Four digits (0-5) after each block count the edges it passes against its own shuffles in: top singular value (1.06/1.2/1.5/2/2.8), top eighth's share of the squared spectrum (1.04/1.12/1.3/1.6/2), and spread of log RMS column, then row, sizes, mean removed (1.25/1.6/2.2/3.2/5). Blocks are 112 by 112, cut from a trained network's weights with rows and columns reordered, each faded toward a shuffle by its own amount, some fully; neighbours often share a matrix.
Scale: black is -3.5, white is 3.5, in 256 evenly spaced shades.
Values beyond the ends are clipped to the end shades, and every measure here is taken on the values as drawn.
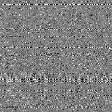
5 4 0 4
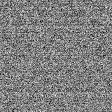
2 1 0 0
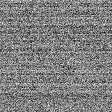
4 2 0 1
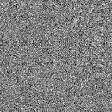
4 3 1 1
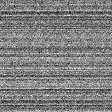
5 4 1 4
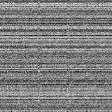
5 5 1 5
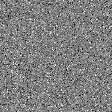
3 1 0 1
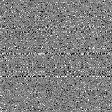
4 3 0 3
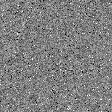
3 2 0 0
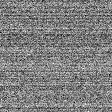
4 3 0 1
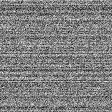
4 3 0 2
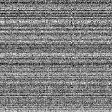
5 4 1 4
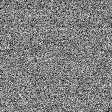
1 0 0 0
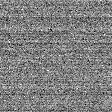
3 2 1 1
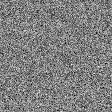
0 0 0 0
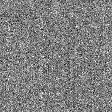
2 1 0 0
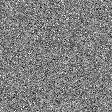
0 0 0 0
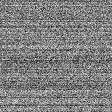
4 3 0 2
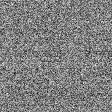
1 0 0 0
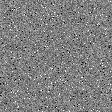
0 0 0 0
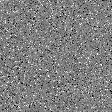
0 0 0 0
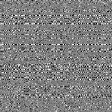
5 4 0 4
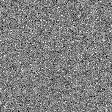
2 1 0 0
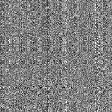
4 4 3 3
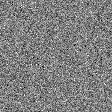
0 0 0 0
